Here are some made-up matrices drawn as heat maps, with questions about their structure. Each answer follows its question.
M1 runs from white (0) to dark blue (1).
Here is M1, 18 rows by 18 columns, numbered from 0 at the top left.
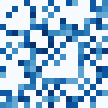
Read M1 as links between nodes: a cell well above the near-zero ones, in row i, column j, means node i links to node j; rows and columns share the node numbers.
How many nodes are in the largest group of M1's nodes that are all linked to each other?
4
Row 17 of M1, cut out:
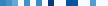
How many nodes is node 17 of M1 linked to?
9
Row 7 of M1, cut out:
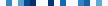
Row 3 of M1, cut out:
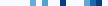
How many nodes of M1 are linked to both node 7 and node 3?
4
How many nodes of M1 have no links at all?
0
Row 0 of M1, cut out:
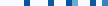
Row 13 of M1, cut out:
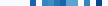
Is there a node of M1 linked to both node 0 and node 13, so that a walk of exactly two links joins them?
yes
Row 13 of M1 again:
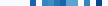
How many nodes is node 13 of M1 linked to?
9
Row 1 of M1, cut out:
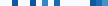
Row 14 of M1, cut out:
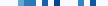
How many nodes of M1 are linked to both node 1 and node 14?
4
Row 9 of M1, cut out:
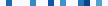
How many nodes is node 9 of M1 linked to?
7
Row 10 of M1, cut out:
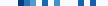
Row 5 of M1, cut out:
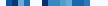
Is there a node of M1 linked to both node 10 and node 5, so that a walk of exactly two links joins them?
yes
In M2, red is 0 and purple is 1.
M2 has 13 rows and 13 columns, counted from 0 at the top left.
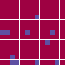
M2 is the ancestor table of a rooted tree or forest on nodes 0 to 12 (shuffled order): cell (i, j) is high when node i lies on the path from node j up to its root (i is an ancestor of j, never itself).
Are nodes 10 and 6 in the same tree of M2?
yes
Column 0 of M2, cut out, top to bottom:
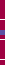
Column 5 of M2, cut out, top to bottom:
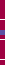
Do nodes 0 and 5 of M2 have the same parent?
yes
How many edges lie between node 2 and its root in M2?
2
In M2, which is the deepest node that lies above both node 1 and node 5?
6
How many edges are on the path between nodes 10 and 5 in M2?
2
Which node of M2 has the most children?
6
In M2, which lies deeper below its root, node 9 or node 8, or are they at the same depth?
node 9
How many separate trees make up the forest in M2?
4
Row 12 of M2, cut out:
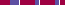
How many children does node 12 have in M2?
2
